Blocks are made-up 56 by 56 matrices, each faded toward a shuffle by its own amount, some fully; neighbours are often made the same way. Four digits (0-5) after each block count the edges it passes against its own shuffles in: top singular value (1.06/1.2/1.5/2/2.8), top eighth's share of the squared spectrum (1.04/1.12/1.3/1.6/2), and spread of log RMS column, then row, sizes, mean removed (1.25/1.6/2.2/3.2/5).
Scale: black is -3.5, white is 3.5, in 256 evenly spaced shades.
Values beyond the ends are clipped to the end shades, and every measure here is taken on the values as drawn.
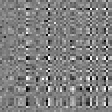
5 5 4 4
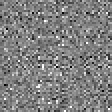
4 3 2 2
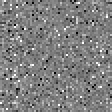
1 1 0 0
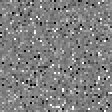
0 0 0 0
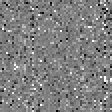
2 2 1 0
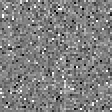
1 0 0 0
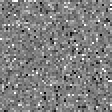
0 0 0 0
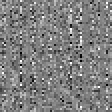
2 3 4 0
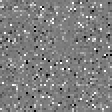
1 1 0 0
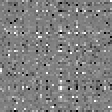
4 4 2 2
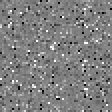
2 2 0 0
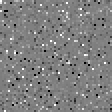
0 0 0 0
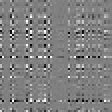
5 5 4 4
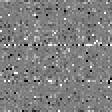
4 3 1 2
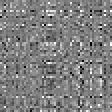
4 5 3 3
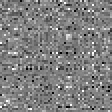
4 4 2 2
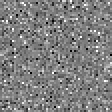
1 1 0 0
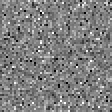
2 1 0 0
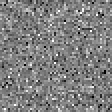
3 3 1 1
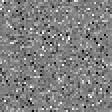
0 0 0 0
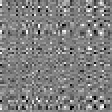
5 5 3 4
